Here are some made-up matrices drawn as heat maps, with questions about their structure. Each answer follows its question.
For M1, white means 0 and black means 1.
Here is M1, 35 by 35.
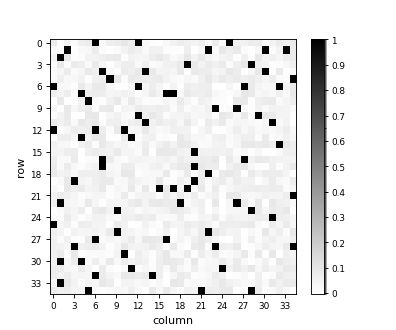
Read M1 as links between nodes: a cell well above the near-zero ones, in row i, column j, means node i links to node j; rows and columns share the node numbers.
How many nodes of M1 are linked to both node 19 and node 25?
0
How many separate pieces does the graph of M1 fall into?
1
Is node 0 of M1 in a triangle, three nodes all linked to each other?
yes
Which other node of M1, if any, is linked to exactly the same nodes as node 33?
node 2
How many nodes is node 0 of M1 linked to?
3
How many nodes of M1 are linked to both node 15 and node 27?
0
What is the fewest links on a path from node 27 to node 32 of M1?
2
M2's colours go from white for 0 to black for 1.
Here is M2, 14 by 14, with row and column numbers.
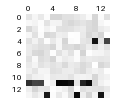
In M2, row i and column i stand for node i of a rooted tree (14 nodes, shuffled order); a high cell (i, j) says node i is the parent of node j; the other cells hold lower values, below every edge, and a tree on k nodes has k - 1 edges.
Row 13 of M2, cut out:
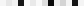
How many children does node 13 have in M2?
3
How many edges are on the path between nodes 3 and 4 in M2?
2
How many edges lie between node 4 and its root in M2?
0
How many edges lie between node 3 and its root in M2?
2
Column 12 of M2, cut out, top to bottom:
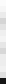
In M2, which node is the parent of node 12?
13
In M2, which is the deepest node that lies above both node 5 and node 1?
11
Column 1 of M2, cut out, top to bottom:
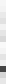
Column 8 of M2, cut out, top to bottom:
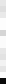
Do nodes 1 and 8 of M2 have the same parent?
no
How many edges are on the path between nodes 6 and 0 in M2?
2
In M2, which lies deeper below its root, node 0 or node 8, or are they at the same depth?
the same depth
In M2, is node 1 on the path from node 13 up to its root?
no
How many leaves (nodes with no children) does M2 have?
11
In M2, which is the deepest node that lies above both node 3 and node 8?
13
